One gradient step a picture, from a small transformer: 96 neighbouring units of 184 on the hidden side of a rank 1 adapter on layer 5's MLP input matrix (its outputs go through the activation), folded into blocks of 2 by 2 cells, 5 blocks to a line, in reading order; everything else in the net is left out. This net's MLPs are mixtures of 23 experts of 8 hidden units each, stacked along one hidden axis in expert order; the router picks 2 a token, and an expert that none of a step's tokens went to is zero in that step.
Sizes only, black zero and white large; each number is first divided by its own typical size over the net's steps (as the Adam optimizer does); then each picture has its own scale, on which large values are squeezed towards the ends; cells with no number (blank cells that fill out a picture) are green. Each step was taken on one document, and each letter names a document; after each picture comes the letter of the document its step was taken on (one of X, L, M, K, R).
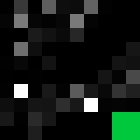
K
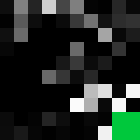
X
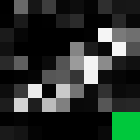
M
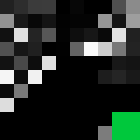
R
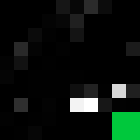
K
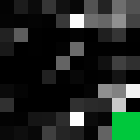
X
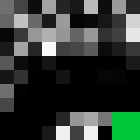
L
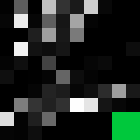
K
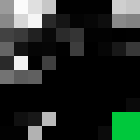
R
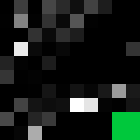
K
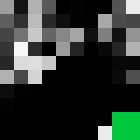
R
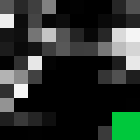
R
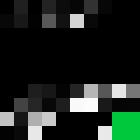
K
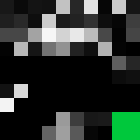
L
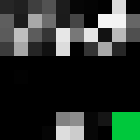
L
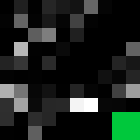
K
